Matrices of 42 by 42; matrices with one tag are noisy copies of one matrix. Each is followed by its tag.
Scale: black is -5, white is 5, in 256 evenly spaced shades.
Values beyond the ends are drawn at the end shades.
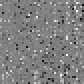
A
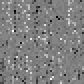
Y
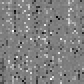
Y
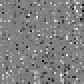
A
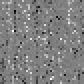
Y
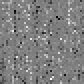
Y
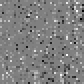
A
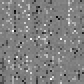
Y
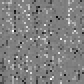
Y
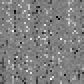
Y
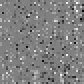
A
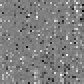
A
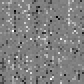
Y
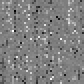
Y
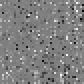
A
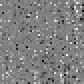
A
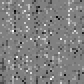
Y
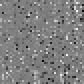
A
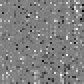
A
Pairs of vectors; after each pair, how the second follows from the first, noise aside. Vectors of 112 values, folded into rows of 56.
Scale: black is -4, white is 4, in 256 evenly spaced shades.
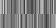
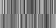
copied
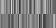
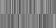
shrunk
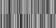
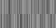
shrunk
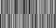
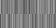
shrunk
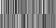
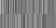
shrunk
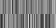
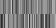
copied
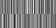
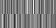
copied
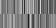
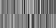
copied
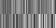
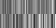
copied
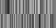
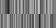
copied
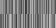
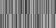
copied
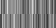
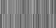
shrunk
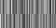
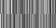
copied
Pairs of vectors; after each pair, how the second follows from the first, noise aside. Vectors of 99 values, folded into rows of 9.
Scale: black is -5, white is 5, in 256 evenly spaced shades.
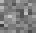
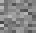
sign-scrambled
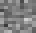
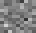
sign-scrambled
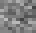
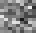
scaled up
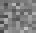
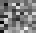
scaled up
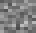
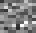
scaled up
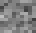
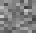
sign-scrambled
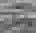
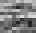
scaled up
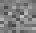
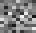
scaled up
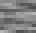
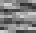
scaled up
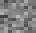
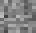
sign-scrambled
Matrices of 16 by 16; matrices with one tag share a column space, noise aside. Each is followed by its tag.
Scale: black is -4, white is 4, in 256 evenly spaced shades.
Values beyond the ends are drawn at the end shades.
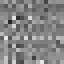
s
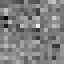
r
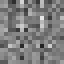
r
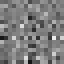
s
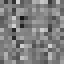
r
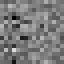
s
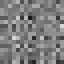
s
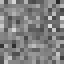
r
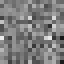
s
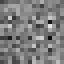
s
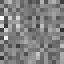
r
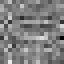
s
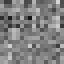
r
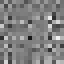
s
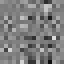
s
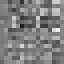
r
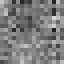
r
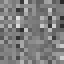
r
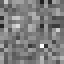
r
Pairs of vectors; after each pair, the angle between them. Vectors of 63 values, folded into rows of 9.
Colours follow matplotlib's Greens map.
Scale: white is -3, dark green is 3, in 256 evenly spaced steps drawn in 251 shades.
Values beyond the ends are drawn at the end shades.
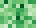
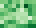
partly opposed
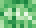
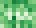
nearly parallel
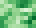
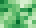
nearly opposite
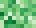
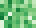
partly aligned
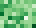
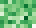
nearly opposite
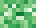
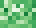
orthogonal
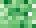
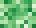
partly aligned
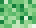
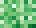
nearly opposite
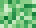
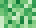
orthogonal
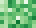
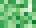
orthogonal
